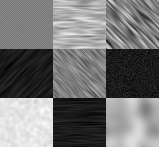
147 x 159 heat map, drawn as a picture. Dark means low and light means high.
The table splits into 3 rows of 3 panels. Panel 1,1: middling, checkered, faint in contrast. Panel 1,2: high, streaked across. Panel 1,3: middling, slanting down to the right, strong in contrast. Panel 2,1: very low, slanting up to the right, faint in contrast. Panel 2,2: middling, slanting down to the right. Panel 2,3: very low, fine-grained, faint in contrast. Panel 3,1: very high, blotchy, faint in contrast. Panel 3,2: very low, streaked across, faint in contrast. Panel 3,3: high, smooth.
